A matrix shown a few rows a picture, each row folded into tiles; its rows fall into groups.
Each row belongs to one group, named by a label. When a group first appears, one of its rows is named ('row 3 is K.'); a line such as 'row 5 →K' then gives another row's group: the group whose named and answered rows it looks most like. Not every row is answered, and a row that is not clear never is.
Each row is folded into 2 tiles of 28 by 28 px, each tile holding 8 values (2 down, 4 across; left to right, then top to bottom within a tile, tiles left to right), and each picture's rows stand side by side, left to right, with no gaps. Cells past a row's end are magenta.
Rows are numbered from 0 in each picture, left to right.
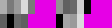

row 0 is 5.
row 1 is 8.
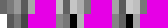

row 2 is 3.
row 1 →3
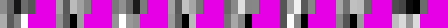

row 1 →3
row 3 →3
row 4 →5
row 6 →3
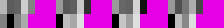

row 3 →8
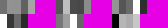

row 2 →8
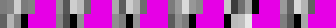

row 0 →5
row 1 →3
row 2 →3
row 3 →5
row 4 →8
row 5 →3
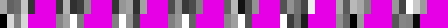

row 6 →3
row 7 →5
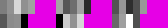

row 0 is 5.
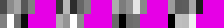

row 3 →8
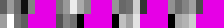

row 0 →5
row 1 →5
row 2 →8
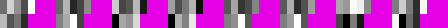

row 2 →8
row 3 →8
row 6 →5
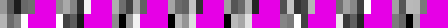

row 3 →8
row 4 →8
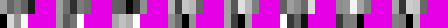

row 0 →8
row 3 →3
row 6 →5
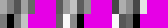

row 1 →5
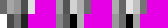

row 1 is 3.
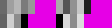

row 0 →5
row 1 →8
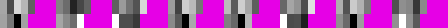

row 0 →3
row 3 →3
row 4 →3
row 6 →3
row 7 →5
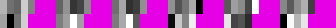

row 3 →8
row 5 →8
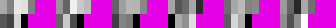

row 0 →5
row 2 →5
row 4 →5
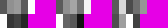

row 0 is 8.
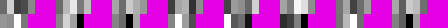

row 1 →5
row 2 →3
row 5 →5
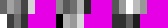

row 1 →8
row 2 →5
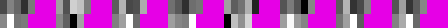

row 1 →3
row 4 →8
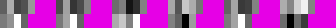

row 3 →3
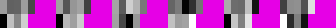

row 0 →8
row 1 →8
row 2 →3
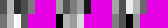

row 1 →8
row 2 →3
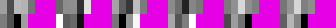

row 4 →5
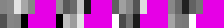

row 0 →5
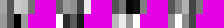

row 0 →3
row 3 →5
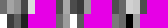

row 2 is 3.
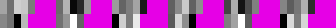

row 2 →8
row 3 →5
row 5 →8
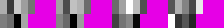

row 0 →3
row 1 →3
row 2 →5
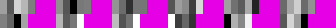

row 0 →3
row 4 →8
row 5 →5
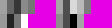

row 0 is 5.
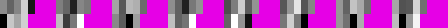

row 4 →5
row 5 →5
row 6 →3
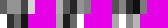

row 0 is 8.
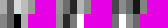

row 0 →3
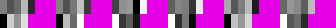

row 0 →8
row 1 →8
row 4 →8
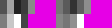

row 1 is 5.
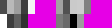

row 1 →3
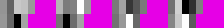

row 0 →3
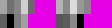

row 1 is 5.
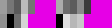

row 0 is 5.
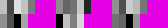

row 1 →8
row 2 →3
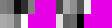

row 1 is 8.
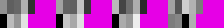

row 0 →8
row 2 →8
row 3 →3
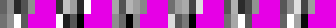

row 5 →5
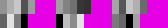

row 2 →3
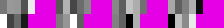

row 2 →3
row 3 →8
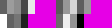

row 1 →5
